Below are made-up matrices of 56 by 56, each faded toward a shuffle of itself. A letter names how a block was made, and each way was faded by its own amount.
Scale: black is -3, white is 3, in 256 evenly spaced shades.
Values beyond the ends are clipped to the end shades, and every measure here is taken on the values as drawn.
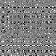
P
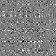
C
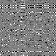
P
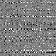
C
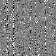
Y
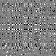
P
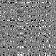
C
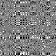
P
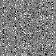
Y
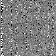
Y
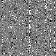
Y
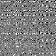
C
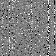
Y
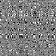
C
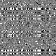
P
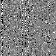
Y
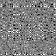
C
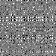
C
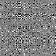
C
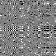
P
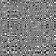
P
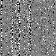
Y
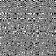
C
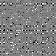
P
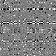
P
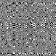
C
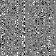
Y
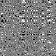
C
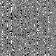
Y
